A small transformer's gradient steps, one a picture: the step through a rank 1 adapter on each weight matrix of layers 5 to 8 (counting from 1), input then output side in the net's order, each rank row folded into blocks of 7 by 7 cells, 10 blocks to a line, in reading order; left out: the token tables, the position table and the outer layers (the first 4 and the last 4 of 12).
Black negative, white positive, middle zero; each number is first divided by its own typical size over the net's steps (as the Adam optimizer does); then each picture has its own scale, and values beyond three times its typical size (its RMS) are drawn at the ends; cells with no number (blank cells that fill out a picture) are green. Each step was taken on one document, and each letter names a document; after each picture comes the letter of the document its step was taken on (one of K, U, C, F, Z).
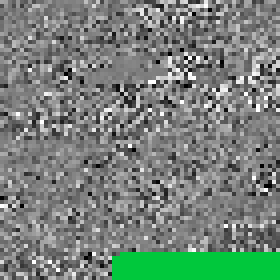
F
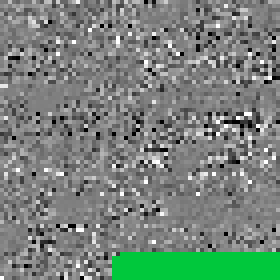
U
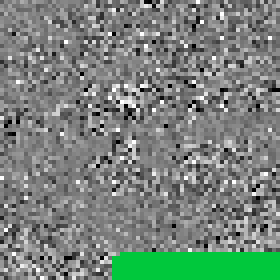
F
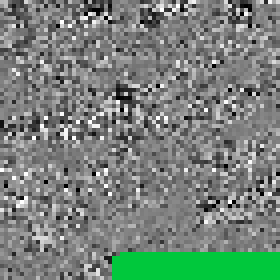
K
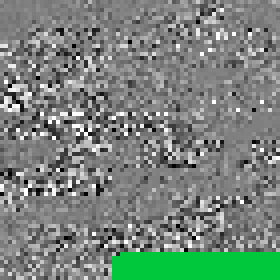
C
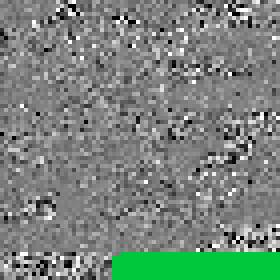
U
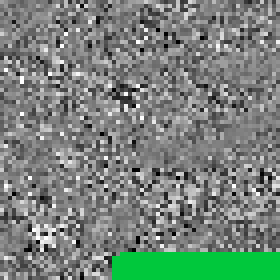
K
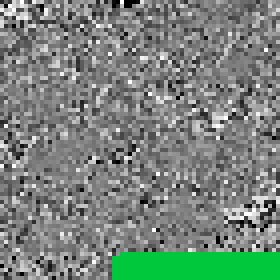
K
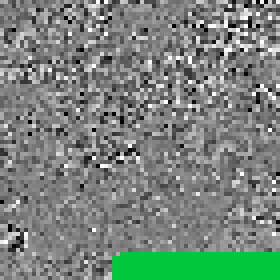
F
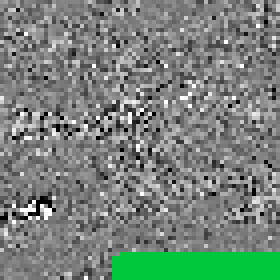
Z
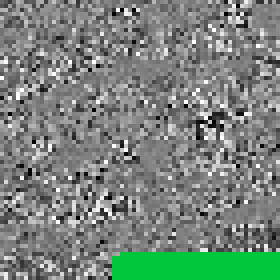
K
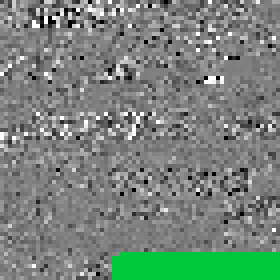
U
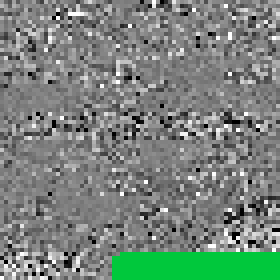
U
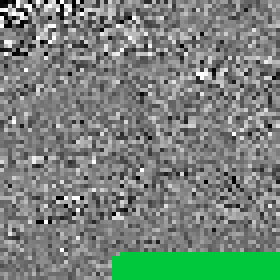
K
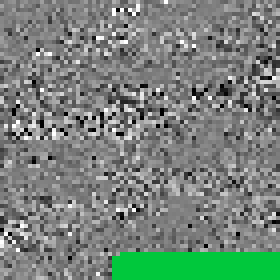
Z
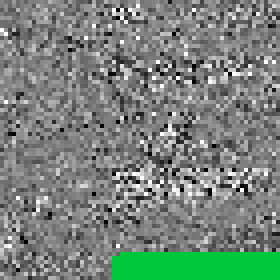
Z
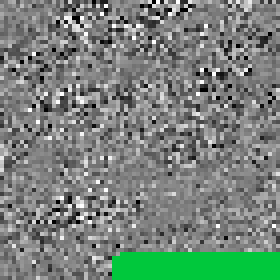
K
